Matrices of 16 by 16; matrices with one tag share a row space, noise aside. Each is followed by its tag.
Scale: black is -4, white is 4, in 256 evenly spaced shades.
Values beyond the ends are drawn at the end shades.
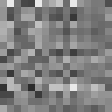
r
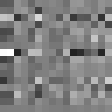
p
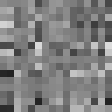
p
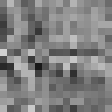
r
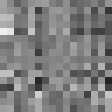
p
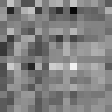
r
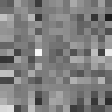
p
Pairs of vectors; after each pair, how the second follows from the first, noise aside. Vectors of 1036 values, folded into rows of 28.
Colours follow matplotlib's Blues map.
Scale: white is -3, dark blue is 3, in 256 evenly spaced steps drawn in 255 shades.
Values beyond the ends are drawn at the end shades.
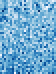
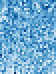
negated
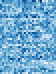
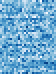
negated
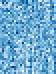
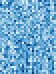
negated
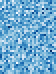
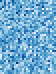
negated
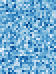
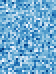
negated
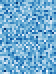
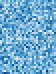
negated
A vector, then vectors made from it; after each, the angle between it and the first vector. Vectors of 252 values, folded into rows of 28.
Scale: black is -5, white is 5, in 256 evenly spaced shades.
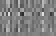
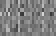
nearly parallel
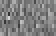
partly opposed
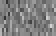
partly opposed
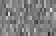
orthogonal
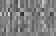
nearly parallel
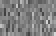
partly opposed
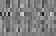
nearly opposite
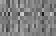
nearly opposite
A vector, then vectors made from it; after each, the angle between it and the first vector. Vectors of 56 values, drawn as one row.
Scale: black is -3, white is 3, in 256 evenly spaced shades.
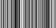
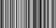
orthogonal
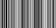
partly opposed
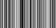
nearly opposite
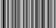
partly aligned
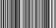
nearly parallel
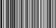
orthogonal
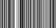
nearly opposite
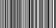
partly aligned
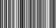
nearly opposite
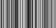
partly aligned
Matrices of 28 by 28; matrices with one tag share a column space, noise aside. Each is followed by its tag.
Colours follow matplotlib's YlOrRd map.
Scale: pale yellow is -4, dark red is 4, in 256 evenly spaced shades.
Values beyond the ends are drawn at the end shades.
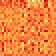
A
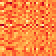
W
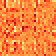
A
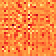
W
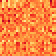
A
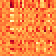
A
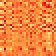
W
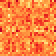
A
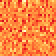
A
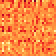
A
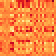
A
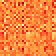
W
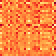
W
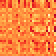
A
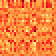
A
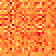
W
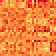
A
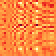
W
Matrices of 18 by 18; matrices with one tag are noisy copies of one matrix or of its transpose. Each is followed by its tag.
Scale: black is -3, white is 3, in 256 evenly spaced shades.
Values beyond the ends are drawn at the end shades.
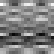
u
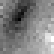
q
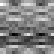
u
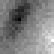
q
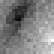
q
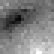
q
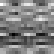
u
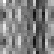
u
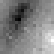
q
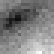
q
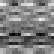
u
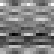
u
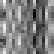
u
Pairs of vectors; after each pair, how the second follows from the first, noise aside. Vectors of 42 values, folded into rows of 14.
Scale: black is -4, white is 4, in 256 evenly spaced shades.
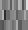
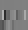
partly zeroed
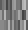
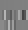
partly zeroed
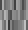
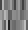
copied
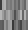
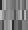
copied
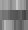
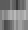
negated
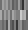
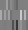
partly zeroed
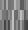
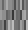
sign-scrambled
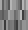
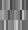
negated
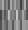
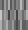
negated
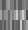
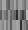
negated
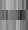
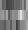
negated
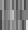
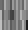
negated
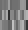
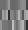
copied
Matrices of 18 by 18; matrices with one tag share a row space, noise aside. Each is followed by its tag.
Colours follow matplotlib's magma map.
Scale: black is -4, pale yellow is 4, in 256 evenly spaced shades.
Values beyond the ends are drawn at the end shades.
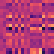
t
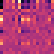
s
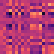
t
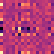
s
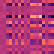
t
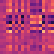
t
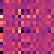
s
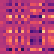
t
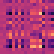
t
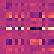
t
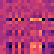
t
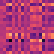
t
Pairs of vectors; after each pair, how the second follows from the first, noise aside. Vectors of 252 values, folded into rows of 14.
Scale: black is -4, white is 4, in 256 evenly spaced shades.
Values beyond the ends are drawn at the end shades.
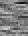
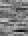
wrapped around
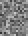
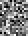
scaled up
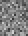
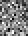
scaled up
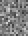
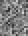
sign-scrambled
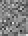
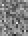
shuffled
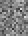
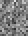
shuffled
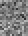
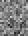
shuffled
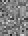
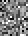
scaled up
